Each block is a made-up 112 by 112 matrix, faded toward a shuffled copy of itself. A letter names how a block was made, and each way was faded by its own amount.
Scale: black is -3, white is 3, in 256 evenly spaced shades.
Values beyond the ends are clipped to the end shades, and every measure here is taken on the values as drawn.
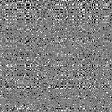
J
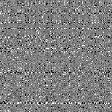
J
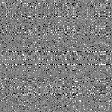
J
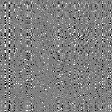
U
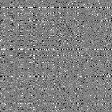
J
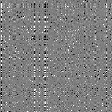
U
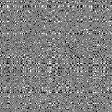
J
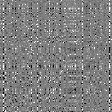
U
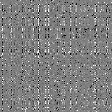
U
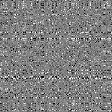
J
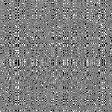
U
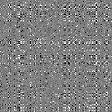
U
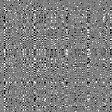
U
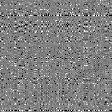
J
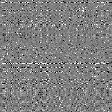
J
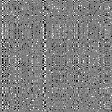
U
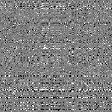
J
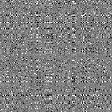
J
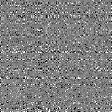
J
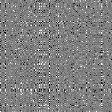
U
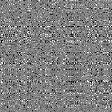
J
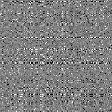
J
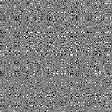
J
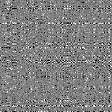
J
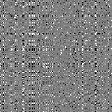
U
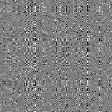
U
